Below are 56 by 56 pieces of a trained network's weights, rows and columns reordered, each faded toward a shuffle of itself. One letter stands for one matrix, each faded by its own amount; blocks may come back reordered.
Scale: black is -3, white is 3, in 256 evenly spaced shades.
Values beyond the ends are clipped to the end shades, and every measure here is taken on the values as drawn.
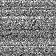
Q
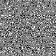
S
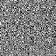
S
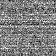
Q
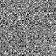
S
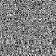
S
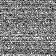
Q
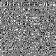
S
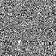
S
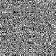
S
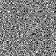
S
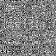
S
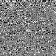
S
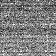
Q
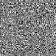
S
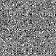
S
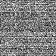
Q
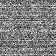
Q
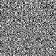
S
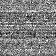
Q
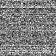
Q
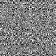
S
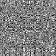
S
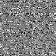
S
